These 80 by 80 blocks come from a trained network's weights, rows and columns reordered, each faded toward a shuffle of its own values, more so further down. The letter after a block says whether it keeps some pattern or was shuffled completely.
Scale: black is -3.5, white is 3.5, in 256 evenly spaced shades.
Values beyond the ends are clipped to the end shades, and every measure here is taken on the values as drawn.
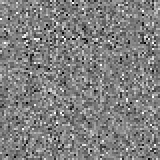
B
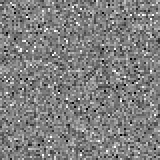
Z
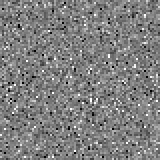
Z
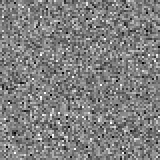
Z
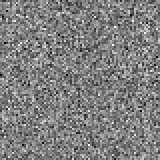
Z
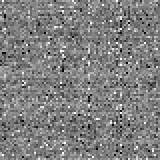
B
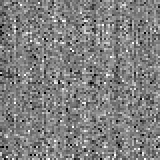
B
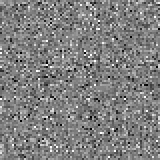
B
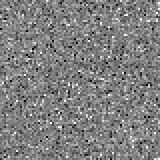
Z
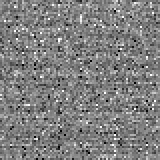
B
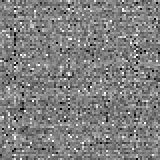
B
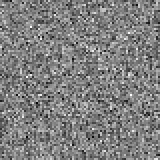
B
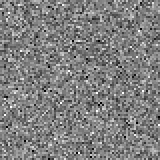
Z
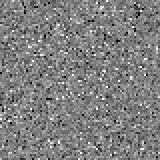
Z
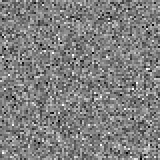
Z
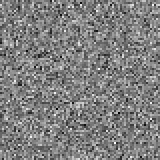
B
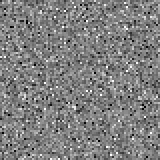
Z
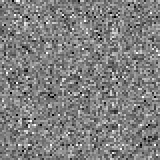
B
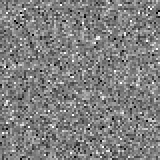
Z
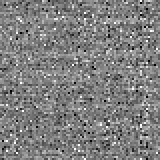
B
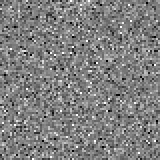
Z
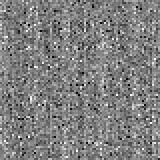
B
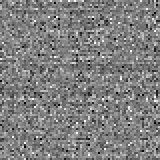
B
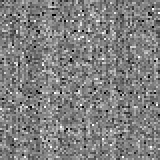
B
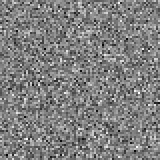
B
